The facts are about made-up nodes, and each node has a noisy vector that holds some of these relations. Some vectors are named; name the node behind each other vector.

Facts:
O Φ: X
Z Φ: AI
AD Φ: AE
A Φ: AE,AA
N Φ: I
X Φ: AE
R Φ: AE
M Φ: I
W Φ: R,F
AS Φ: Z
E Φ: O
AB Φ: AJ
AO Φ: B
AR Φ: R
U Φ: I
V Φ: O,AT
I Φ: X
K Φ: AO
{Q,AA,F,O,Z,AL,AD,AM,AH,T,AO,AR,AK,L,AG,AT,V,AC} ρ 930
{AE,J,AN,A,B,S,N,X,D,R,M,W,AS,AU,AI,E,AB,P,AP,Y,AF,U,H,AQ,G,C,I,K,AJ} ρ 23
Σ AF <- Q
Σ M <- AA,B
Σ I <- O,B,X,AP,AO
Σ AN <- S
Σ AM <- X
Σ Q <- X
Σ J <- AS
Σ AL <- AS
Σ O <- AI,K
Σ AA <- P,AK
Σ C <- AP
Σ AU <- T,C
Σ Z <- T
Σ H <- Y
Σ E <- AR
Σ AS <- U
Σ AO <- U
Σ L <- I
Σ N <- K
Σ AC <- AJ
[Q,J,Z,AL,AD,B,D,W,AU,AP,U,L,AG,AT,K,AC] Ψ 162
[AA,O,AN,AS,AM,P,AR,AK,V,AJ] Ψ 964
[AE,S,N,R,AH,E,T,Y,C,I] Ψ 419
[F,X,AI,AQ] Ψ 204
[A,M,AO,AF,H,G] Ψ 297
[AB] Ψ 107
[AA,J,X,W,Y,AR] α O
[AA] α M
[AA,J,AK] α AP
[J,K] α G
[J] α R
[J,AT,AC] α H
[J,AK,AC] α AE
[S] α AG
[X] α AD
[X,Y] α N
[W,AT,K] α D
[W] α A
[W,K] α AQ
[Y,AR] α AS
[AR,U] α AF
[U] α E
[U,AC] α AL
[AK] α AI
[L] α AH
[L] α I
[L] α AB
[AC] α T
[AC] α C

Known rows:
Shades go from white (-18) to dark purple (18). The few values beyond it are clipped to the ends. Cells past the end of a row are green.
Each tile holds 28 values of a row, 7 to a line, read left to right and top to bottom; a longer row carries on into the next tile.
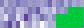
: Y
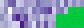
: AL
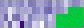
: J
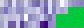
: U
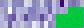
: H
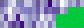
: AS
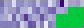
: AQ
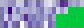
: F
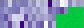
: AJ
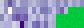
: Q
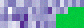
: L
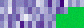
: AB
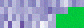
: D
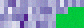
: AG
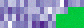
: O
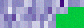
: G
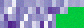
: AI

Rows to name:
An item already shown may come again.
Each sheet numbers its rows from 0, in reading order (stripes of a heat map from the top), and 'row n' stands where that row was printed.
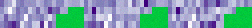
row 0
AI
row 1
AE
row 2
E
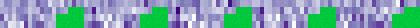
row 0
AT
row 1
I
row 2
AE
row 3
W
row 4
O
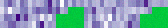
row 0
Z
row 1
N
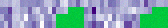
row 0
W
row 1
I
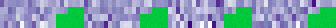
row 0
S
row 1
P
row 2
B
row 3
AQ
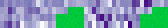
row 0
C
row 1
AO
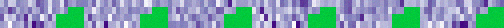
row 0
V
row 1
AP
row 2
AQ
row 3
K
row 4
AH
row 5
AD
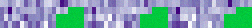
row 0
F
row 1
I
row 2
R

